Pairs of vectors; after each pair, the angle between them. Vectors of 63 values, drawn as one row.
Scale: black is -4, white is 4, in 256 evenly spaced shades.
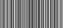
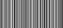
nearly opposite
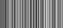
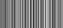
nearly parallel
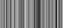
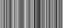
nearly parallel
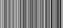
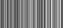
nearly opposite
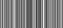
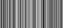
nearly opposite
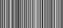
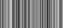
partly aligned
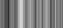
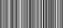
orthogonal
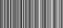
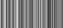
orthogonal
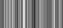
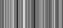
nearly parallel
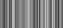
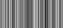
nearly opposite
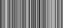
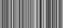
partly opposed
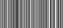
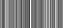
partly aligned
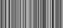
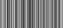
orthogonal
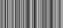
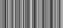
nearly parallel
